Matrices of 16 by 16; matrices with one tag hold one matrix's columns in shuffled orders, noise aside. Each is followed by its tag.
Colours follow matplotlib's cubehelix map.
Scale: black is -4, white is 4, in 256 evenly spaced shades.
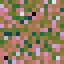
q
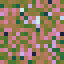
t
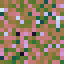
t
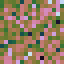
q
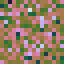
t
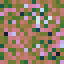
t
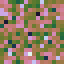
q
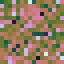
q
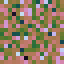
q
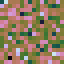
q
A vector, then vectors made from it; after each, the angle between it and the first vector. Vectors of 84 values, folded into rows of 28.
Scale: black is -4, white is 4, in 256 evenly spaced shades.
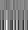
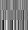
nearly parallel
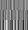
nearly parallel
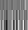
nearly opposite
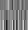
nearly opposite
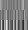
nearly parallel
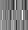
orthogonal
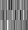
orthogonal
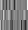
orthogonal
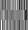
orthogonal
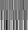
nearly opposite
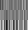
nearly opposite
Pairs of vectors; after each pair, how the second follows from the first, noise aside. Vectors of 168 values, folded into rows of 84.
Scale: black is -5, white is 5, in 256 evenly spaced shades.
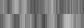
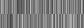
shuffled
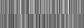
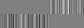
partly zeroed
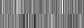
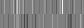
partly zeroed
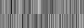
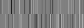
partly zeroed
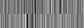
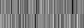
shuffled
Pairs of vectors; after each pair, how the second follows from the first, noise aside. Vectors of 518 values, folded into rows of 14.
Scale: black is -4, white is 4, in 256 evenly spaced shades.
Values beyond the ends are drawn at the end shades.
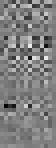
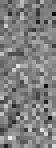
shuffled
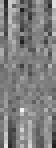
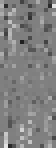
partly zeroed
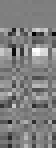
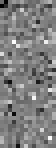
shuffled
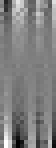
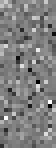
shuffled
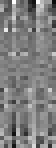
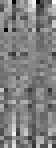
negated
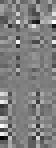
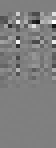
partly zeroed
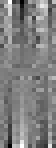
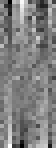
negated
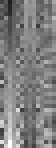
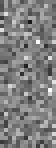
shuffled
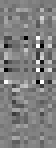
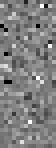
shuffled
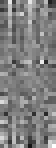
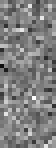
shuffled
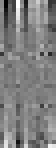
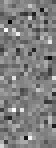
shuffled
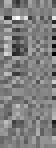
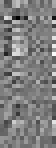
negated
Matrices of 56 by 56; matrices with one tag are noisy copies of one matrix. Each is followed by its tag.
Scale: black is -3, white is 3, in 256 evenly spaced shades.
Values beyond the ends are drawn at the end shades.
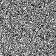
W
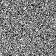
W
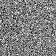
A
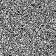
W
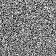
A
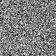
W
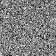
W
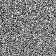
A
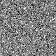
W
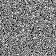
A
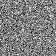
A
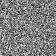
W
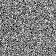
A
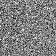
A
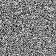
A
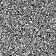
W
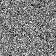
W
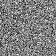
A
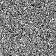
W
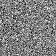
A
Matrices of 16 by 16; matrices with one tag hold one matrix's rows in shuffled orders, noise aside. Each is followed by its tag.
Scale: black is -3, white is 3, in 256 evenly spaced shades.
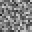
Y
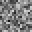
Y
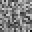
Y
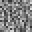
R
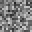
Y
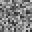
Y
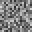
R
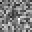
Y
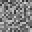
R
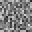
R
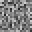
R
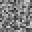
Y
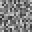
R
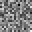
R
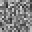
R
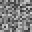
Y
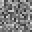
R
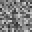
Y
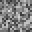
Y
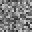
Y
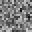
Y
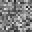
Y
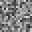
Y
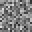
R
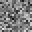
Y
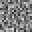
R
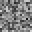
Y
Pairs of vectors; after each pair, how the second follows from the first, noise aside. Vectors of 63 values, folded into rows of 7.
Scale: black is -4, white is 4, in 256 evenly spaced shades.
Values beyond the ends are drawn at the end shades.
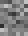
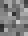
sign-scrambled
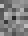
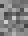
negated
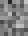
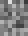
negated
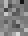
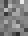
negated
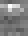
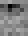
negated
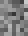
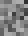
sign-scrambled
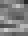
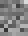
sign-scrambled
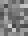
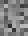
negated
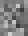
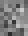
negated
